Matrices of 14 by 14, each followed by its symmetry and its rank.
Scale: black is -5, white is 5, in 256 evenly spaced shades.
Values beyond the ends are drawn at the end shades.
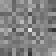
symmetric, rank three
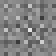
symmetric, rank three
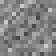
symmetric, full rank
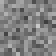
neither, full rank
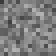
neither, full rank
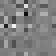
antisymmetric, rank two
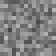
neither, full rank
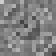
symmetric, full rank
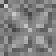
symmetric, rank three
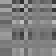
neither, rank one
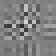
antisymmetric, rank two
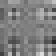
antisymmetric, rank two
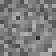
symmetric, full rank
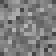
symmetric, full rank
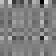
neither, rank one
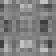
antisymmetric, rank two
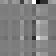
neither, rank one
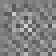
symmetric, rank three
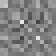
symmetric, rank three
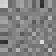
symmetric, rank three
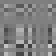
neither, rank one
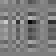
neither, rank one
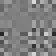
antisymmetric, rank two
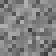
symmetric, full rank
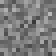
neither, full rank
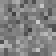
neither, full rank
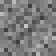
symmetric, full rank
